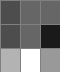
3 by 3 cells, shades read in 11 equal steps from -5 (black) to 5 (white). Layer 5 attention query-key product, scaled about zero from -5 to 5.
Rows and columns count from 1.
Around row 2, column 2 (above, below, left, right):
-1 5 -2 -4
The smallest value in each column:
-2 -1 -4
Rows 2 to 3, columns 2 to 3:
-1 -4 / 5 1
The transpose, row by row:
-2 -2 2 / -1 -1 5 / -1 -4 1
